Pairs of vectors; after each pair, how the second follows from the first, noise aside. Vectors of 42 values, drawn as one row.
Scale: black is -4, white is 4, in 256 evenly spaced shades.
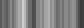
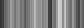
reversed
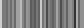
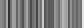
reversed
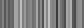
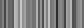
copied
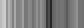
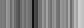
reversed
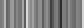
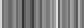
reversed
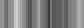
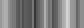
reversed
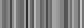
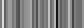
reversed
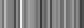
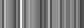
copied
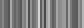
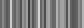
copied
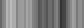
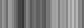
reversed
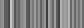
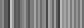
copied
